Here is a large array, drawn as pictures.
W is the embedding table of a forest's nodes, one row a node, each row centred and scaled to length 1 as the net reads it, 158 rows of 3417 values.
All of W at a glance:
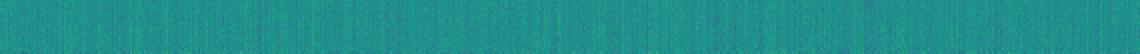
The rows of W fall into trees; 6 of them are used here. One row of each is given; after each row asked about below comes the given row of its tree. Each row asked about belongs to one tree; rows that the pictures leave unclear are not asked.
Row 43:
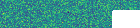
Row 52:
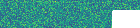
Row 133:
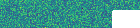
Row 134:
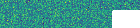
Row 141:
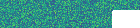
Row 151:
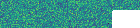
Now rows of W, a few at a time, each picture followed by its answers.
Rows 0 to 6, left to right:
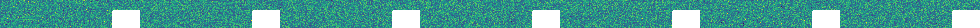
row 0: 151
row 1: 52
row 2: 43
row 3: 134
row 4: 52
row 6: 134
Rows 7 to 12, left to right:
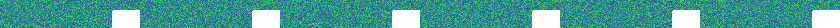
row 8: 133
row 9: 52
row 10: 134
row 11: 141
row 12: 141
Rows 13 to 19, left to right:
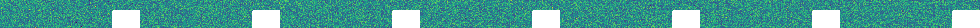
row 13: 133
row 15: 133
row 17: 52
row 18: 134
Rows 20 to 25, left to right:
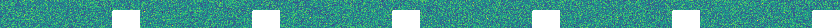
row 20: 151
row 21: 151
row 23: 133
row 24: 133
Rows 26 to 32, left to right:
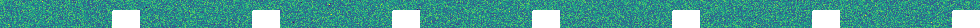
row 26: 133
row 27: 43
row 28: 43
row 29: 43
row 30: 43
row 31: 52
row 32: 141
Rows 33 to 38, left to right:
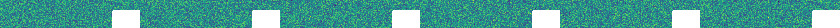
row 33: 141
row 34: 52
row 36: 133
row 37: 134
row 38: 141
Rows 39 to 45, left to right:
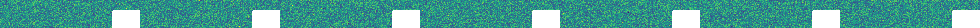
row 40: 134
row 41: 151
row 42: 52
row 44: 52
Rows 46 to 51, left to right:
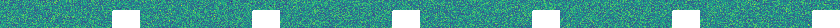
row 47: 43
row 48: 52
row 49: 43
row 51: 52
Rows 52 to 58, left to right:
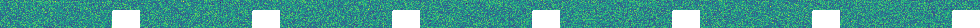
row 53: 134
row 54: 43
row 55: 151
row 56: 151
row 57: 141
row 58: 52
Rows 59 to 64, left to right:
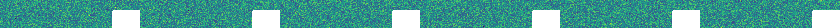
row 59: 52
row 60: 141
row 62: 52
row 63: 43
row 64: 141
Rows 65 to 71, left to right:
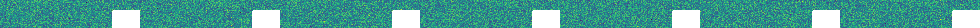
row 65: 52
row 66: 151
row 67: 52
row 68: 151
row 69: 134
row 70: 52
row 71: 151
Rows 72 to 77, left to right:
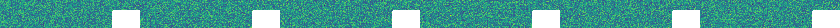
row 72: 134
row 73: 52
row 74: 141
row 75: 52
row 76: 134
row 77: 151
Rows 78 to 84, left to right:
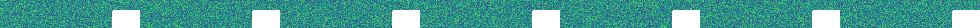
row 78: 141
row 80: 141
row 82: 151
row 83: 43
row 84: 43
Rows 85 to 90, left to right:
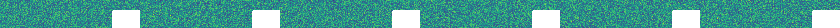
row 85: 134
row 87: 141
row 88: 43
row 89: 43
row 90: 134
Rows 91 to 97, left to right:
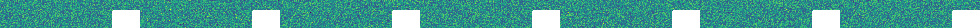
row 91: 134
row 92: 52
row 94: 134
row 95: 43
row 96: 151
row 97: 134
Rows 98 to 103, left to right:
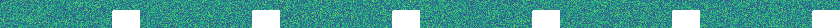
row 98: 151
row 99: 52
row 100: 134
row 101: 141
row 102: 52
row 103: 134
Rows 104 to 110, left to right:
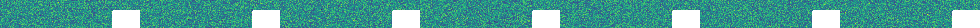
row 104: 52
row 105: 141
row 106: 43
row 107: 141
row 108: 134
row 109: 133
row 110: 141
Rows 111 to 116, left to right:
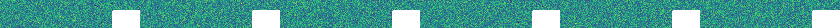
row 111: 43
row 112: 134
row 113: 52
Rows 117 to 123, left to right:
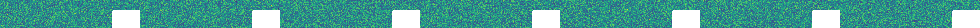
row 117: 134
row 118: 134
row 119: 52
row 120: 134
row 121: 43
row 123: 141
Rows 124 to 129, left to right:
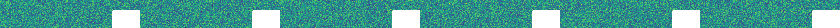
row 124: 134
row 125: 134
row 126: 133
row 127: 134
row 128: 151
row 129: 134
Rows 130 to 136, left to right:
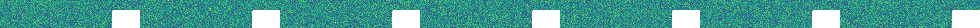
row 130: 52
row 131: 43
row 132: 141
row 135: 52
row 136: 52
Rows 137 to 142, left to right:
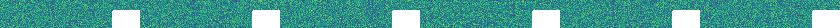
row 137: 141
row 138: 141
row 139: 133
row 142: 134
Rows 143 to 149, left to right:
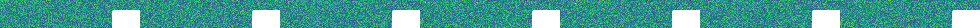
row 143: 133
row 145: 52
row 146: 52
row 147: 52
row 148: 52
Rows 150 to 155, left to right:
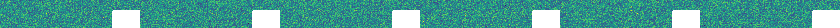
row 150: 134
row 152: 134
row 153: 134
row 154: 151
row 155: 52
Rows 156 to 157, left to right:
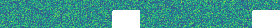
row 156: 134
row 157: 134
